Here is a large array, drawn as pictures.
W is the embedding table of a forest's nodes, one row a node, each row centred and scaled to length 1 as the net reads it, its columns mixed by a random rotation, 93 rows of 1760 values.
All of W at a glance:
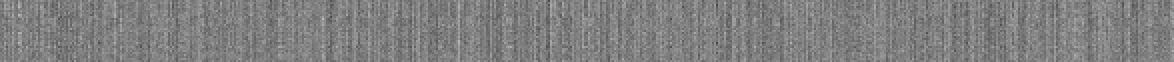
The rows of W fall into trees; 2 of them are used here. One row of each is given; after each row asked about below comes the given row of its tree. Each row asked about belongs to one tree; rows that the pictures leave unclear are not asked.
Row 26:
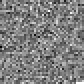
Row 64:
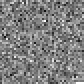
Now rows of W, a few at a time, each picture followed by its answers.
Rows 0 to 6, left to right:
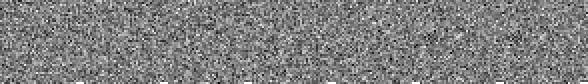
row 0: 26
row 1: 64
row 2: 64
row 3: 64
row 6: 64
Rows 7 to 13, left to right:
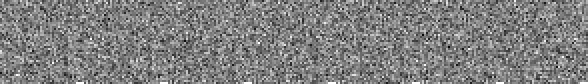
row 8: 64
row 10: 64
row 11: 64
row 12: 64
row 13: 26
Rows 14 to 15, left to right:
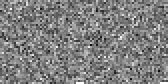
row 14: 64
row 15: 64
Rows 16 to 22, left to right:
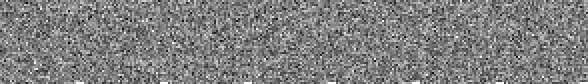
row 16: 26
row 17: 64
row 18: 64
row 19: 64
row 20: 26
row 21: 64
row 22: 64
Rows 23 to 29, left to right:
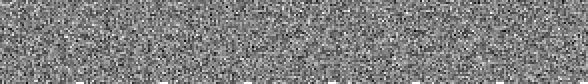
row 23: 64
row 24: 64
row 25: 64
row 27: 26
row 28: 26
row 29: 26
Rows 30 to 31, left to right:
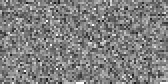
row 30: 26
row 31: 64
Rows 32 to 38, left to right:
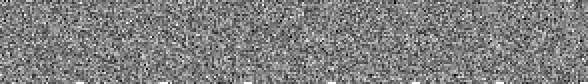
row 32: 26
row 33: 26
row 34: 64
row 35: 26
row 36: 26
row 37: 26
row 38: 64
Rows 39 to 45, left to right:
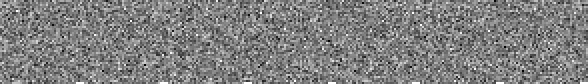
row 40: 26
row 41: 64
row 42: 64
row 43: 26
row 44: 64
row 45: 26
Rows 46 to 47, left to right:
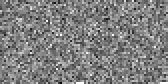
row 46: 26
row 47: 64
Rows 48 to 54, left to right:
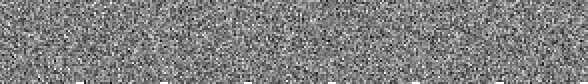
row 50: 64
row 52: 26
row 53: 64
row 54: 64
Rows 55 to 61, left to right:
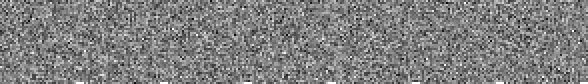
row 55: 26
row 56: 64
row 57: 64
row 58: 26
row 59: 64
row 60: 26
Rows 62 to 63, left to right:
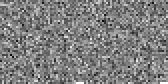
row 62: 64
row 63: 64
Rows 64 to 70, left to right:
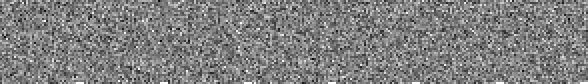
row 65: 64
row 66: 64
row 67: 64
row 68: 26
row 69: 26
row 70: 26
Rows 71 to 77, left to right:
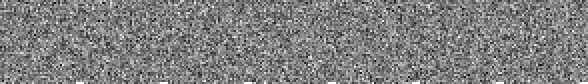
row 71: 26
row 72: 64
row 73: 64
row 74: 26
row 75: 26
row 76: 64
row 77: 64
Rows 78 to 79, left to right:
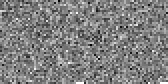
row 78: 26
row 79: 64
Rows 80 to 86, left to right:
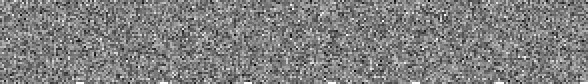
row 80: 64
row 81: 26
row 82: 64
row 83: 26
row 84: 26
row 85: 26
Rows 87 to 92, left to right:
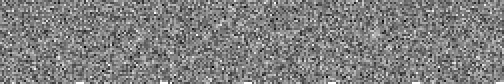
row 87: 26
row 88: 26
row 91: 64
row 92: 26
